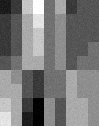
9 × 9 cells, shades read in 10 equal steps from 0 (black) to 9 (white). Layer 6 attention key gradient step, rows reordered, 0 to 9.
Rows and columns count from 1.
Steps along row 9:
down down down up down up same down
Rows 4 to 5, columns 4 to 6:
7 4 5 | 6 4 5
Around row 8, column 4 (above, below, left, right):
2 0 2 5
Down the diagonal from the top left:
1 3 6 7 4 4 6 6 5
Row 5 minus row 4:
1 1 0 -1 0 0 0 1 0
